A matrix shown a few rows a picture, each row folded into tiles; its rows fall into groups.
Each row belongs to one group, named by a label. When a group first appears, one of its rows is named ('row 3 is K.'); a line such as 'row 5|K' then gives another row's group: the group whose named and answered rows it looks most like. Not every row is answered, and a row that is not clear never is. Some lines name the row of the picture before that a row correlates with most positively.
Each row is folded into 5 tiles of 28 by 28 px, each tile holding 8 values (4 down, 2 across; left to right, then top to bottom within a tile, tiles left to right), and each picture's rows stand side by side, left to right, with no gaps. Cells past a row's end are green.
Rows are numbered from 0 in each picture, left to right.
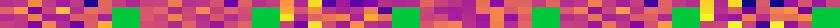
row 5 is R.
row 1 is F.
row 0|F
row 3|R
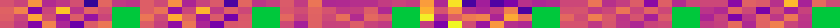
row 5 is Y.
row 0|F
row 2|R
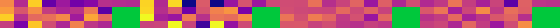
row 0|R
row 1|R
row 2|F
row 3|F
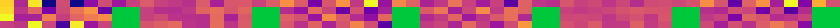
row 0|R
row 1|R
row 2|Y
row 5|Y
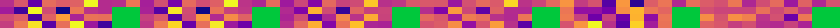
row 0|Y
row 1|Y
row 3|Y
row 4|R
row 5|F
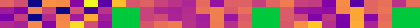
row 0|Y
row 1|R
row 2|R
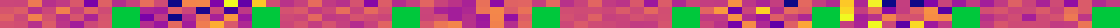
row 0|F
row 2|F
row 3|R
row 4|F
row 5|F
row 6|R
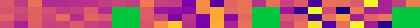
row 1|R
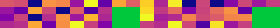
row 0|Y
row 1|R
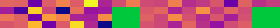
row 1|F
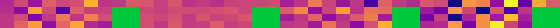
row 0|Y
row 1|R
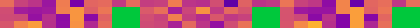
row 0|R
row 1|F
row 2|R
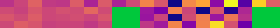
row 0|F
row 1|Y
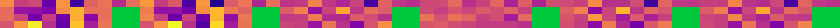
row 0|R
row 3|F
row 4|F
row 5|F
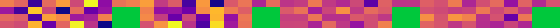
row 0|Y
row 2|F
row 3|F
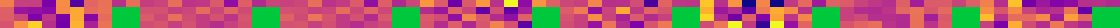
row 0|R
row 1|F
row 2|F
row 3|Y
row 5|R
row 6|R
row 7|R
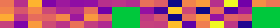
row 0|R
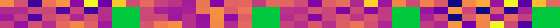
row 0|Y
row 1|R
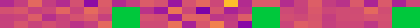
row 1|Y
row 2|F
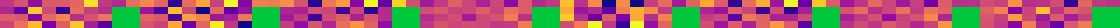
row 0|Y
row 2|Y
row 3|F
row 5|Y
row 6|F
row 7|F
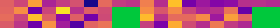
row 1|R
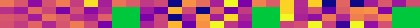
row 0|Y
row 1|Y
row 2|R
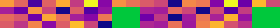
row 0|Y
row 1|Y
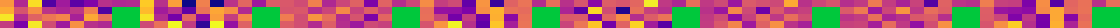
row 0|R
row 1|R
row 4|Y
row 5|Y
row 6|F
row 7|R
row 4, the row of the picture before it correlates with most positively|0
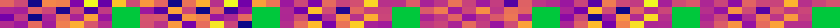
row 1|Y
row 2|Y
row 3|F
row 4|Y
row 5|Y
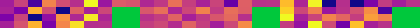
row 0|Y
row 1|F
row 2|R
